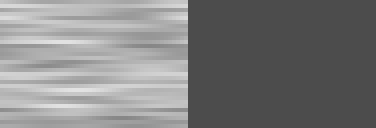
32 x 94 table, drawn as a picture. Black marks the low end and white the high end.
The table splits into one row of 2 panels. Panel 1,1: high, streaked across. Panel 1,2: low, flat.
